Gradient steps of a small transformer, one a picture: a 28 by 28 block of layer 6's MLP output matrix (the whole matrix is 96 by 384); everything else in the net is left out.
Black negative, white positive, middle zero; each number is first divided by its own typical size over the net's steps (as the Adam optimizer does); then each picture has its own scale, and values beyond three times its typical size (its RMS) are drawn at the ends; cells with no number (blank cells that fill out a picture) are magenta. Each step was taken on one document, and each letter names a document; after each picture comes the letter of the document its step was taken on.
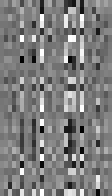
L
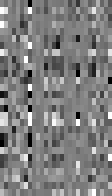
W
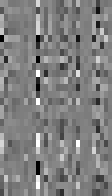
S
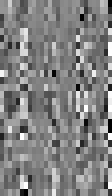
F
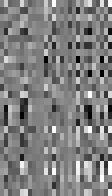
F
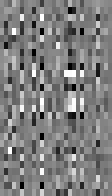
L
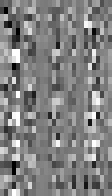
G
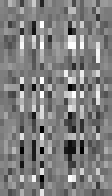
L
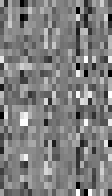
F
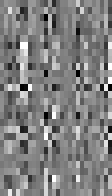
F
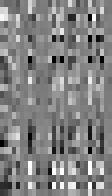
G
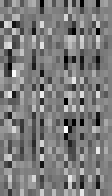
L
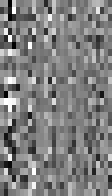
G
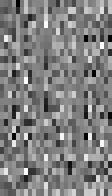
G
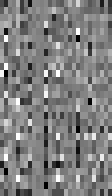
W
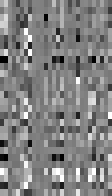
W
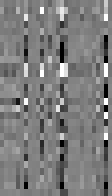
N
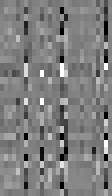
N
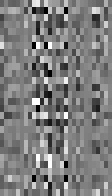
S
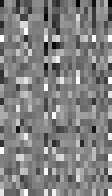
W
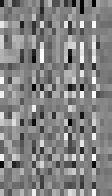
L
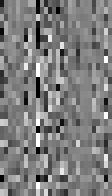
S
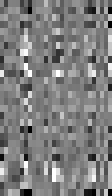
W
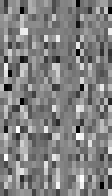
F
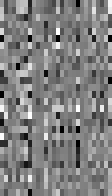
W
